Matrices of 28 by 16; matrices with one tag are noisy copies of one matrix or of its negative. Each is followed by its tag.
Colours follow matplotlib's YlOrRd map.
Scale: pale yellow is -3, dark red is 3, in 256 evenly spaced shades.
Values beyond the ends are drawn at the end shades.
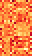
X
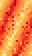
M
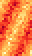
M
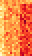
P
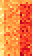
P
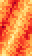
M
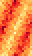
M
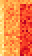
P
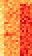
P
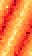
M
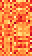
X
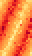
M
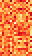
X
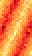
M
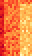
P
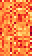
X
